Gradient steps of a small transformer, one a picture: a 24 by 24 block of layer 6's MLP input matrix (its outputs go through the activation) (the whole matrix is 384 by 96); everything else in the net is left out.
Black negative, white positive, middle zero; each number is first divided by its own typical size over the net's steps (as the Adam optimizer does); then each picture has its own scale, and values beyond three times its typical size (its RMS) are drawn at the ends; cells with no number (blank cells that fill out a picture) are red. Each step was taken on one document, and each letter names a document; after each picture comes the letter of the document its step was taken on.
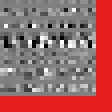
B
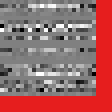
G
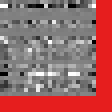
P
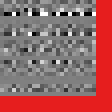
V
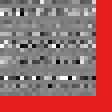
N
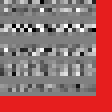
V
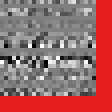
B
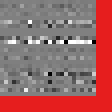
P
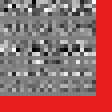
V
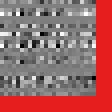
N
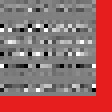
G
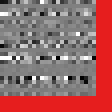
N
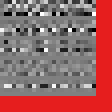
V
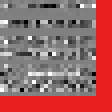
P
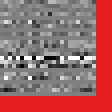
B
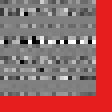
N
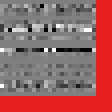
G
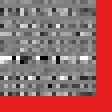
N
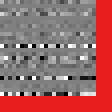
B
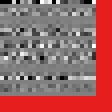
N
